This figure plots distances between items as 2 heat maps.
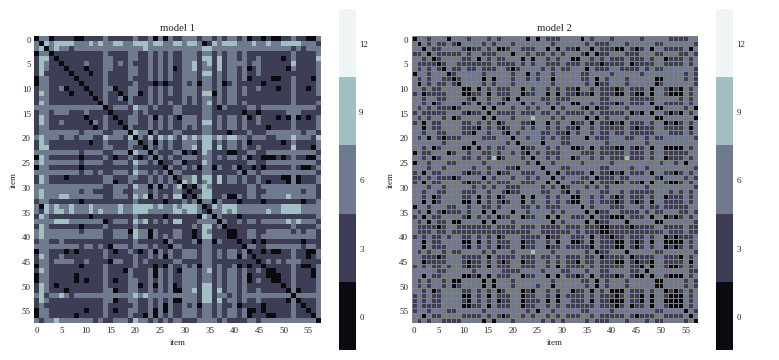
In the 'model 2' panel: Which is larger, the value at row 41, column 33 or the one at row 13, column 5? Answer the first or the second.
the second
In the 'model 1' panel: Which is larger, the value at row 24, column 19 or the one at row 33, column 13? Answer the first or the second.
the first
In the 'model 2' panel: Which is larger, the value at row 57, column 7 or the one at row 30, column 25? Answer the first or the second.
the second
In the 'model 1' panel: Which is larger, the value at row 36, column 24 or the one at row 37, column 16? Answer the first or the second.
the second
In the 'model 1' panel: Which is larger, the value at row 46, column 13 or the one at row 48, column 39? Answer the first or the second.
the second
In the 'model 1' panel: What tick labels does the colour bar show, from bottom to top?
0, 3, 6, 9, 12
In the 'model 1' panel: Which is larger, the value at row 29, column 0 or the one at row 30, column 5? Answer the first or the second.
the second
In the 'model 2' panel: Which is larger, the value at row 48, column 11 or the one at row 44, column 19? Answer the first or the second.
the second
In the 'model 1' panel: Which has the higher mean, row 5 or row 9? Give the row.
5
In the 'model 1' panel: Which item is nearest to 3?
0
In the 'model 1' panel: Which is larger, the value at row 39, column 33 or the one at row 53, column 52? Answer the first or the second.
the second
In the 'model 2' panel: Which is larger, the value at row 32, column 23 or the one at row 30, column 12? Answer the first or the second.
the first
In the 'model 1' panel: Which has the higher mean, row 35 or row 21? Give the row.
35
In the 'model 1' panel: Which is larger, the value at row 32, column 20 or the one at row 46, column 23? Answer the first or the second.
the first
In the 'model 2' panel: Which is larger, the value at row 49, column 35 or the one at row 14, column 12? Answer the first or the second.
the second
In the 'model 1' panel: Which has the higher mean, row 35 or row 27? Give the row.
35
